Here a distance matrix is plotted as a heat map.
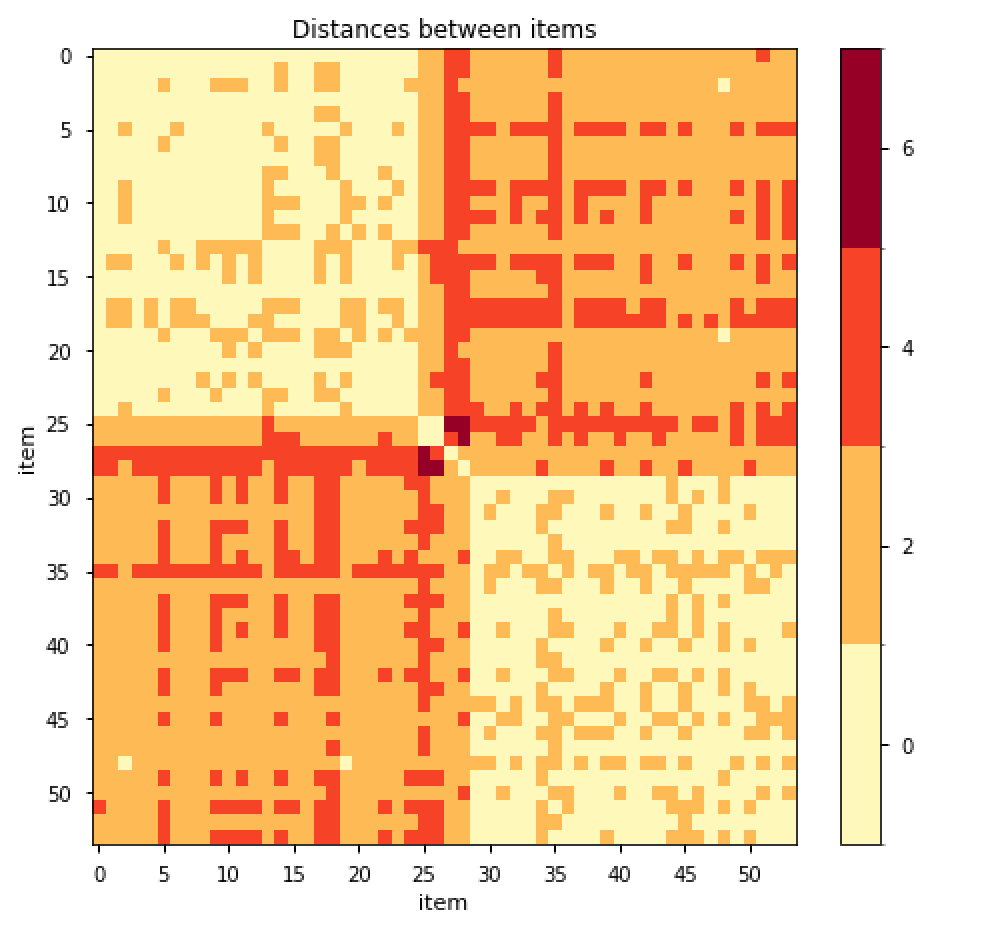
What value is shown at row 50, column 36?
2
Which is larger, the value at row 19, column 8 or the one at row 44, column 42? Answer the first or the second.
the second
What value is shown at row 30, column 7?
2
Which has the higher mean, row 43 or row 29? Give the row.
43
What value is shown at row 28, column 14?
4
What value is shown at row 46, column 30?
2
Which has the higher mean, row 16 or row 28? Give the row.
28
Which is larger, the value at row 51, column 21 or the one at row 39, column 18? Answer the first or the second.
the second
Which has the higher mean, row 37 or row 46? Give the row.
37
